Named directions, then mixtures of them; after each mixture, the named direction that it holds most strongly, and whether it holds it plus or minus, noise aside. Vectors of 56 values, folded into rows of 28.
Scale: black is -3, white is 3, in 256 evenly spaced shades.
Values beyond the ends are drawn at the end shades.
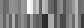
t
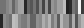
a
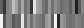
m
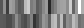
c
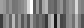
t, plus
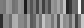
a, plus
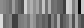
a, minus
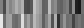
m, plus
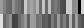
a, minus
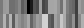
t, minus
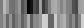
t, minus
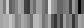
c, minus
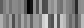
t, minus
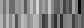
c, minus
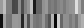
m, minus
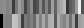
a, plus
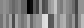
t, minus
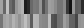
c, minus
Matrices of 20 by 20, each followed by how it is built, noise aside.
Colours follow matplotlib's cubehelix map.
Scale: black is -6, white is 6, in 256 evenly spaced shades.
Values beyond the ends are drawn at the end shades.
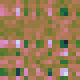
low rank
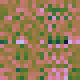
low rank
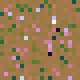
sparse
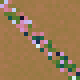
banded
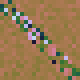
banded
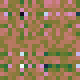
low rank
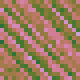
Toeplitz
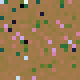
sparse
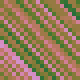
Toeplitz
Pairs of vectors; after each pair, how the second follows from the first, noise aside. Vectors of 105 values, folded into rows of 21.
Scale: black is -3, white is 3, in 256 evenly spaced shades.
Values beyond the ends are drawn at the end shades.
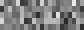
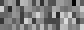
negated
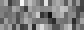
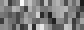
copied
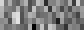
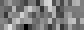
shuffled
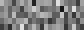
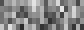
sign-scrambled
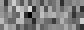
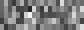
negated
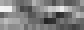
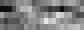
negated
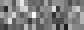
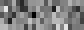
negated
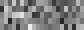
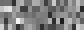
wrapped around
